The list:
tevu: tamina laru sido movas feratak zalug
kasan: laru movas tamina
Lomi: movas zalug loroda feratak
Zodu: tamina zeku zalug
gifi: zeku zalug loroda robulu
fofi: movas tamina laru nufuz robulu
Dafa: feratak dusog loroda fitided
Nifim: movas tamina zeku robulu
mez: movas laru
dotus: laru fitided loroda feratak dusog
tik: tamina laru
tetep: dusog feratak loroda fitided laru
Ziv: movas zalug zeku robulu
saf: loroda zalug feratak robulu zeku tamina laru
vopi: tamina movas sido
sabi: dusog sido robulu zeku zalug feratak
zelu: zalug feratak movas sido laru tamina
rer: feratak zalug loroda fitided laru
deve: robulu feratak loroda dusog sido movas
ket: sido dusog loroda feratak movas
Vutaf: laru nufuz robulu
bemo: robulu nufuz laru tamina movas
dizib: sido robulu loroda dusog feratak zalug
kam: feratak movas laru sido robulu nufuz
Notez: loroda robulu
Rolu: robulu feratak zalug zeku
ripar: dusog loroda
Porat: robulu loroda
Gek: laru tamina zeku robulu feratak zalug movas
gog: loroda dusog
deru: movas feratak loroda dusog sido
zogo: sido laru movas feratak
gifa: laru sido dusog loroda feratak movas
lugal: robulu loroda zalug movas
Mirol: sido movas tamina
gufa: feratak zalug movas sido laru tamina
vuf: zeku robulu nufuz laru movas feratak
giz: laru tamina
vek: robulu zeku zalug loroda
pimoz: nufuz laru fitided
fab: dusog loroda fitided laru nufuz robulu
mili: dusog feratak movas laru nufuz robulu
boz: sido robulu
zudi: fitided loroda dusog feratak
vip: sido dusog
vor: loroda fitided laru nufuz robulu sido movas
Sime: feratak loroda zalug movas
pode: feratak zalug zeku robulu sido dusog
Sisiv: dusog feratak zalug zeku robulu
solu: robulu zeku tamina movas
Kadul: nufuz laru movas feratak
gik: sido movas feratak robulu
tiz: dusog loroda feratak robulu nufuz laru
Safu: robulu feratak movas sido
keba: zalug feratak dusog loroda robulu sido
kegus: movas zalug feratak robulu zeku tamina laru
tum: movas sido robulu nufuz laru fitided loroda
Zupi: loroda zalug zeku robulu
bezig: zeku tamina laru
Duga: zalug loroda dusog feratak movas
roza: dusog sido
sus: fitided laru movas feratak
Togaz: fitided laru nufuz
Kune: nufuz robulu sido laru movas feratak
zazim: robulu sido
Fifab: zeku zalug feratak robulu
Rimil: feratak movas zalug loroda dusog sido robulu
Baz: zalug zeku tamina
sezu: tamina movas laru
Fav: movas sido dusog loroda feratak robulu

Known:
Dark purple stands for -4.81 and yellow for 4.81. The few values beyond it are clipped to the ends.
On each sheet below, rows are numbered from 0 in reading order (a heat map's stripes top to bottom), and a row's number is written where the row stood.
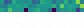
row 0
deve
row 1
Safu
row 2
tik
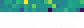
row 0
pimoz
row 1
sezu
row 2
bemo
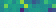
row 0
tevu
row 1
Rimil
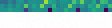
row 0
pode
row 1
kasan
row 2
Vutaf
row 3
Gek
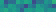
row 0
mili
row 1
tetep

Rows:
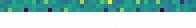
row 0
Porat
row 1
Fav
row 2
gog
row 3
Kadul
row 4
Notez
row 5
Ziv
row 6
Fifab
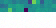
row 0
vek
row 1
Baz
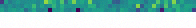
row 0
keba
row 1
fofi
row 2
tum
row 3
ket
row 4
rer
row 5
dotus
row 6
dizib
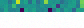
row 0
mez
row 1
kegus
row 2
zudi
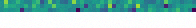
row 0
zogo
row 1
Zodu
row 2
deru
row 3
Togaz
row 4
sus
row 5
ripar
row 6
solu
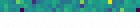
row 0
Nifim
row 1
Dafa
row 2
fab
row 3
Kune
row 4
lugal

